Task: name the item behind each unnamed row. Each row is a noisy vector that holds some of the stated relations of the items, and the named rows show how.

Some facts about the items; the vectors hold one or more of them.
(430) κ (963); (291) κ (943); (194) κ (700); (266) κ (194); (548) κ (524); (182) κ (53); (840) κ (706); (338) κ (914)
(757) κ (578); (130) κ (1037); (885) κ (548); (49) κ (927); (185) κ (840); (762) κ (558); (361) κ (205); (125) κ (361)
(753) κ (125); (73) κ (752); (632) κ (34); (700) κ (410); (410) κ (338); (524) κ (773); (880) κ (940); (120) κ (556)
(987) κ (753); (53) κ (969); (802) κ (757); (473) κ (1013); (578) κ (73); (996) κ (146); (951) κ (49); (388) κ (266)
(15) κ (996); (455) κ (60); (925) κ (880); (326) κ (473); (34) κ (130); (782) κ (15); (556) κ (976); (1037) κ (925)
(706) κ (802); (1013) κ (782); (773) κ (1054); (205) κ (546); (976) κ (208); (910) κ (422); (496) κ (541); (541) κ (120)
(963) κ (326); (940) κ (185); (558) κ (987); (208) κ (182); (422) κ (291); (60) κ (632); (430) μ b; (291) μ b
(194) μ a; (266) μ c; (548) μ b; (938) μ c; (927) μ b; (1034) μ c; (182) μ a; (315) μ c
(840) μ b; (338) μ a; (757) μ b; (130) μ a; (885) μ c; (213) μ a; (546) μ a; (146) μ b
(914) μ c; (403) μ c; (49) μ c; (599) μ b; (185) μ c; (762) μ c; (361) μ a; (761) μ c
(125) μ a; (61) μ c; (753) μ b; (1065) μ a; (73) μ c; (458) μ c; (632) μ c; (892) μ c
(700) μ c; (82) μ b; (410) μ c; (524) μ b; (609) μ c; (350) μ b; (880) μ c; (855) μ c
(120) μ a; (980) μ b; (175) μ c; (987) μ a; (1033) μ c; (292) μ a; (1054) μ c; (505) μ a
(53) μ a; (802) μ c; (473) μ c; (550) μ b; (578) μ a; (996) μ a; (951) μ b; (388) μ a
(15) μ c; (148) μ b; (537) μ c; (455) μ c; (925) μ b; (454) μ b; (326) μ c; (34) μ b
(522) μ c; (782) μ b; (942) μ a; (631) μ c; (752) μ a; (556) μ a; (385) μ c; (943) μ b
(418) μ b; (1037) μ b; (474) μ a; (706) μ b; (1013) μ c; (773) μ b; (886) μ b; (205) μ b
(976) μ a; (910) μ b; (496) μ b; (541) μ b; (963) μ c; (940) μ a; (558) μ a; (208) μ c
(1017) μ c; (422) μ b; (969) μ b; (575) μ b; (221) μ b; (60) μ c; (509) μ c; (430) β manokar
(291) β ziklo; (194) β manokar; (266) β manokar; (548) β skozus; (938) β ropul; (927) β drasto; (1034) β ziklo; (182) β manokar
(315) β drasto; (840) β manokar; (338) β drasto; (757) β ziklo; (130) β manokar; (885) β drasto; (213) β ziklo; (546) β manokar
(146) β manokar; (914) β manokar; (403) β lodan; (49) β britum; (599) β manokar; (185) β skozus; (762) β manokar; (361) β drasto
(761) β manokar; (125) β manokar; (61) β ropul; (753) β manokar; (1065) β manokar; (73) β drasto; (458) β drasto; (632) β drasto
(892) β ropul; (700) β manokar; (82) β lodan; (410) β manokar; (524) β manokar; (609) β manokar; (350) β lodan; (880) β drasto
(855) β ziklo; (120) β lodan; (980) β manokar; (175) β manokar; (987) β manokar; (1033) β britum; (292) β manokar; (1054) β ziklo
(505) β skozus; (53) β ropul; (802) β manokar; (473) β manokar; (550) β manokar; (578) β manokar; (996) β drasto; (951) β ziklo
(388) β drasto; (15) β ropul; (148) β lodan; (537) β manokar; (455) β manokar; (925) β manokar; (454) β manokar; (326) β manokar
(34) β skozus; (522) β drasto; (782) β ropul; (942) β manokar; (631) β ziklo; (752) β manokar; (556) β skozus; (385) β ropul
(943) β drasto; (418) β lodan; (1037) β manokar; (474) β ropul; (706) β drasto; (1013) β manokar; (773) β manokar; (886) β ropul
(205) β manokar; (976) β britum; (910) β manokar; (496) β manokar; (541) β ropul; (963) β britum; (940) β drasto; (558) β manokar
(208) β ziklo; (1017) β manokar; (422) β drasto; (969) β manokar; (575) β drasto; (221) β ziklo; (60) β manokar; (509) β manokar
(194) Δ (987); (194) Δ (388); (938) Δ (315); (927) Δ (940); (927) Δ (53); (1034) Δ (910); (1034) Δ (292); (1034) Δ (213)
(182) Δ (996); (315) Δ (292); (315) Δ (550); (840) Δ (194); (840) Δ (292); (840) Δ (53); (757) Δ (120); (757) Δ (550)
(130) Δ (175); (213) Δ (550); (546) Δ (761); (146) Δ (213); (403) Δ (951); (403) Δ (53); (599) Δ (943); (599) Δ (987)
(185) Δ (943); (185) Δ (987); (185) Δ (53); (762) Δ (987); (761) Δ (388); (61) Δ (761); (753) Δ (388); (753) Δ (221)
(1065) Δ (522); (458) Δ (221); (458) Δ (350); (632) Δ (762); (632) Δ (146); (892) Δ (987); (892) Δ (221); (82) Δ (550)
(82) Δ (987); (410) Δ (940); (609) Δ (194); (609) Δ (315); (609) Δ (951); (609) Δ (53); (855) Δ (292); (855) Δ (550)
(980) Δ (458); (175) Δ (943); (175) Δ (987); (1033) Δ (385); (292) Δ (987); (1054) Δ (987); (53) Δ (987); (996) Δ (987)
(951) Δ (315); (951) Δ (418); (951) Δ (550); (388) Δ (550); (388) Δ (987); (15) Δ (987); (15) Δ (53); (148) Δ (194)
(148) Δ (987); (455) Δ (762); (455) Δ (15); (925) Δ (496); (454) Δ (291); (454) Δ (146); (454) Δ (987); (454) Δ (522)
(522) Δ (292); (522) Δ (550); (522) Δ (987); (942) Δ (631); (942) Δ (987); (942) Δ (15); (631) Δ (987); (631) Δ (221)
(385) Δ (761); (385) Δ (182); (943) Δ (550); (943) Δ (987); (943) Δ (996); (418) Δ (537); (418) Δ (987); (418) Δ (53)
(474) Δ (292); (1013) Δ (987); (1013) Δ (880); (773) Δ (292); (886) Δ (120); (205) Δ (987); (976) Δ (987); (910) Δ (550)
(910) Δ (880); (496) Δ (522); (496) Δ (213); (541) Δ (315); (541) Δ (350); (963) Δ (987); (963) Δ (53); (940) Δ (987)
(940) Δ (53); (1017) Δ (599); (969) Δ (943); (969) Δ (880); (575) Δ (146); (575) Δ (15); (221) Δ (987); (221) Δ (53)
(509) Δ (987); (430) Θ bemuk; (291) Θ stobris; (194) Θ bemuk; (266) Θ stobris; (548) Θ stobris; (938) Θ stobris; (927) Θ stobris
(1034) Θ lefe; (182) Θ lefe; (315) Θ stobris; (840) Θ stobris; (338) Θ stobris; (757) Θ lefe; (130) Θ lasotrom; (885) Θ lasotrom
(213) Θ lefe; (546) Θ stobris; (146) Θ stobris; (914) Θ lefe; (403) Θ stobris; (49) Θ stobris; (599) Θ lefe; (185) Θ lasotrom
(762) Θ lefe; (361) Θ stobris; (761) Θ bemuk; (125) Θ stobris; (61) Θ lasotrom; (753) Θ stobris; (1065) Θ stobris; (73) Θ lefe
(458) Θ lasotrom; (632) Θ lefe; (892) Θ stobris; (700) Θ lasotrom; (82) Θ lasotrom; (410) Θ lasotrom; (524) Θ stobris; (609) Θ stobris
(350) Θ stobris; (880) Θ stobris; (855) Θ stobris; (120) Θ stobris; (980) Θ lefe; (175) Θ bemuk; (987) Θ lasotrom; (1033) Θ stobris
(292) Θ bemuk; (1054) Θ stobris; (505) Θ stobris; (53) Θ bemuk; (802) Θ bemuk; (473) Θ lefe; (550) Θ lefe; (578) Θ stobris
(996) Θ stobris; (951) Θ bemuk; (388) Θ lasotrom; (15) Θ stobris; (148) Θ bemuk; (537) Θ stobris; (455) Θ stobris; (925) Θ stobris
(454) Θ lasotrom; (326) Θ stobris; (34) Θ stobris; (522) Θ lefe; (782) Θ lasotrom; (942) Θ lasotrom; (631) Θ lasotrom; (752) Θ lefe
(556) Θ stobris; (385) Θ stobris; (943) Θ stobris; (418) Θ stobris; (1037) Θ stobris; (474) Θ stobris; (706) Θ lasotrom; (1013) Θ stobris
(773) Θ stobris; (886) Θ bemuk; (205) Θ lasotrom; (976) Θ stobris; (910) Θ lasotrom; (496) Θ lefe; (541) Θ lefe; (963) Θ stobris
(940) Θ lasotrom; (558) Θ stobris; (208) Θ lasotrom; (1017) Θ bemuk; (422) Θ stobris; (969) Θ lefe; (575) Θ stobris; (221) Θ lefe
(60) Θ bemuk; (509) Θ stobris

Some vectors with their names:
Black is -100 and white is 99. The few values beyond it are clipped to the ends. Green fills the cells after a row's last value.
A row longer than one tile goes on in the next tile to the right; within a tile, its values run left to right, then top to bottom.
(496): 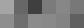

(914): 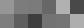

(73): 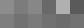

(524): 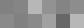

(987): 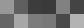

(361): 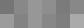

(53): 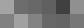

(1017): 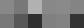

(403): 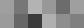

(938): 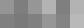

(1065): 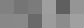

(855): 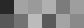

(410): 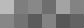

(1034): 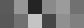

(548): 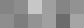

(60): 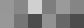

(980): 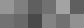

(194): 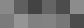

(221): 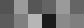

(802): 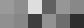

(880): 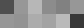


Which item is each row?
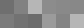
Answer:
(537)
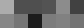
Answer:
(82)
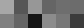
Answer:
(148)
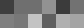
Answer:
(976)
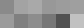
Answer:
(326)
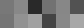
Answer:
(213)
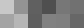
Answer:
(130)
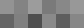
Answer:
(886)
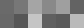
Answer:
(208)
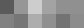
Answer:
(49)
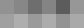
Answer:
(578)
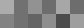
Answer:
(700)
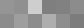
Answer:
(1037)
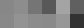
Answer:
(706)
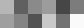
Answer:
(120)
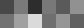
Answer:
(996)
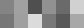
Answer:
(15)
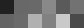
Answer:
(943)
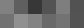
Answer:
(388)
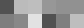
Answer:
(291)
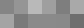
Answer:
(455)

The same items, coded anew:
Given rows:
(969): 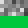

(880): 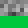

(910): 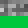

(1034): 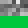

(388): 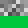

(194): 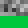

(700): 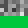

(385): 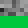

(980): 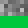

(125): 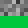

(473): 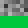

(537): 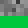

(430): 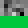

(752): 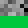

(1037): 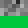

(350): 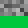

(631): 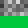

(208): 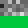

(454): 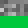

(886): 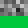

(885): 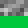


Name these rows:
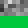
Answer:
(1054)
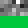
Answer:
(757)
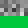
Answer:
(410)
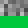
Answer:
(550)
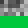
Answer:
(34)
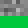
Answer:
(1065)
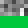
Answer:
(914)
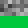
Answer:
(855)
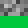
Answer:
(546)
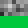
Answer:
(61)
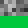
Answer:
(987)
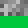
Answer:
(940)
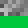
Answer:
(458)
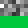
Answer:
(541)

